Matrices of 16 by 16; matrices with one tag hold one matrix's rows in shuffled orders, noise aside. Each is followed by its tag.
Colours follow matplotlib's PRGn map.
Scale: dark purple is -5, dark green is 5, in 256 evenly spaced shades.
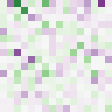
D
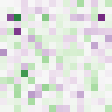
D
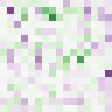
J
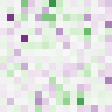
J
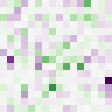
J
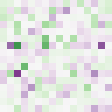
D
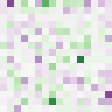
J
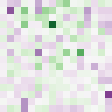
J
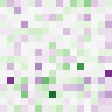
J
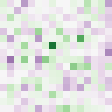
J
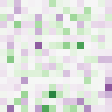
J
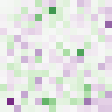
J
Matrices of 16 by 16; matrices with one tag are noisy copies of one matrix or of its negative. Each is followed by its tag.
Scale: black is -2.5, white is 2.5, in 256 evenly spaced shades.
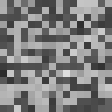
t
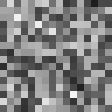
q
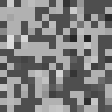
q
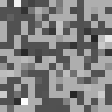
q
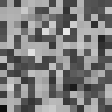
q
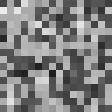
q
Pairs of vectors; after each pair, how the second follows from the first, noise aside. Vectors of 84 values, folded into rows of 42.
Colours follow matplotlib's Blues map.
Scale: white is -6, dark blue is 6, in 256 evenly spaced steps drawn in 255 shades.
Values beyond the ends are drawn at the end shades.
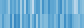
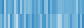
wrapped around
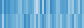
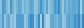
reversed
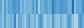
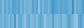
shrunk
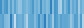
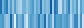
scaled up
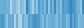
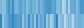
reversed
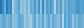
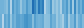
wrapped around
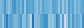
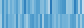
wrapped around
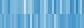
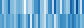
scaled up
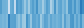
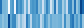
scaled up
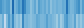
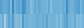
shrunk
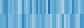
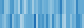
reversed
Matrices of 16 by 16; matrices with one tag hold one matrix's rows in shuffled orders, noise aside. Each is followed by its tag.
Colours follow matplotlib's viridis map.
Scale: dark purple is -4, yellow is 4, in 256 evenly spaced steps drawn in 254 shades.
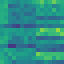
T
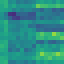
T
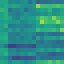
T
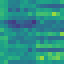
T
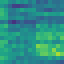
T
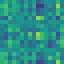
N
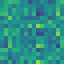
N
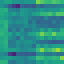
T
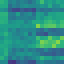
T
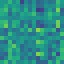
N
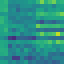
T
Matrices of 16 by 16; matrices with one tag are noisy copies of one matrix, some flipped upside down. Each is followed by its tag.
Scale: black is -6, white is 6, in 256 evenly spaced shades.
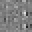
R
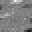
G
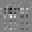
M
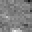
G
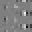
R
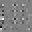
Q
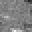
G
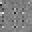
Q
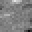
G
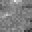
G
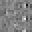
R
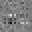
M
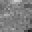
G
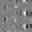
R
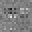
M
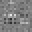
M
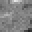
G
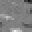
G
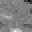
G
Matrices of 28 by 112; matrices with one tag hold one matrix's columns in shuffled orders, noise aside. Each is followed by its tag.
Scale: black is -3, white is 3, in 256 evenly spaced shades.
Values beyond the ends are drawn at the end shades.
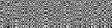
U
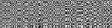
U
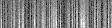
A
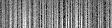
A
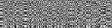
U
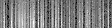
A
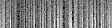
A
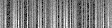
A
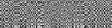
U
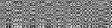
U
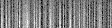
A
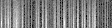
A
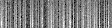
A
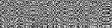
U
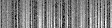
A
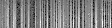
A
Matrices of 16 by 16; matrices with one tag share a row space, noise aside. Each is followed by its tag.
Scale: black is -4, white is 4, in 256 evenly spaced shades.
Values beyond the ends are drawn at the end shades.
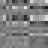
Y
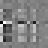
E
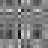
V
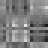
Y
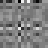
V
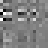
E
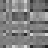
Y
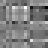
Y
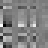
E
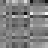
Y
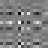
V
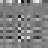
V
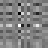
V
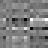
Y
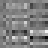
Y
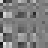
E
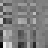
E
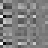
E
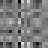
V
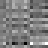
Y
